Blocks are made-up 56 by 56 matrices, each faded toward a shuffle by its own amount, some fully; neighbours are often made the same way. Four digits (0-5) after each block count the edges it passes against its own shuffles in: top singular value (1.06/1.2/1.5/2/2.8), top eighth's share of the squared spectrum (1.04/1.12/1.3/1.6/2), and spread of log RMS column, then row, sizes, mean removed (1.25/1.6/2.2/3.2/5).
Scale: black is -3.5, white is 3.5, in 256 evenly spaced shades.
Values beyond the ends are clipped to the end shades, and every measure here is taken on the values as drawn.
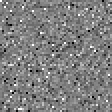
0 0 0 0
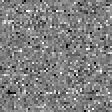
1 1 0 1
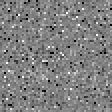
1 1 0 0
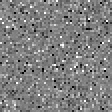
1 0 0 0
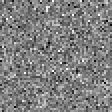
0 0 0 0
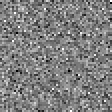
0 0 0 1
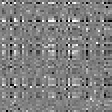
5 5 3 3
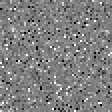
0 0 0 0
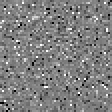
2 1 0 0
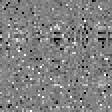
3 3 1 1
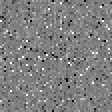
2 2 0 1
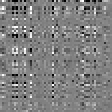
5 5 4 3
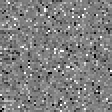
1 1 0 0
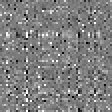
4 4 2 2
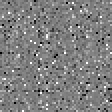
2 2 1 0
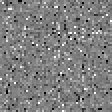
2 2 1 0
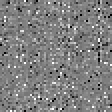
3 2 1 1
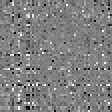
4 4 2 2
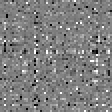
4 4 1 2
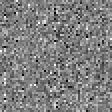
1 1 2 0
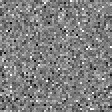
0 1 0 0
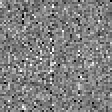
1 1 2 0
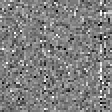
2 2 2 0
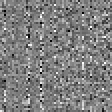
2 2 4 0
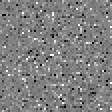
2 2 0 0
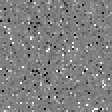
1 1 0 0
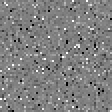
1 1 0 0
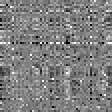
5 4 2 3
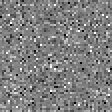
3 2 1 1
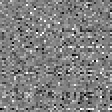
4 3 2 1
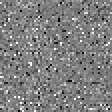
3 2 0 1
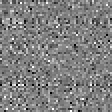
4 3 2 2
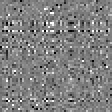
4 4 2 2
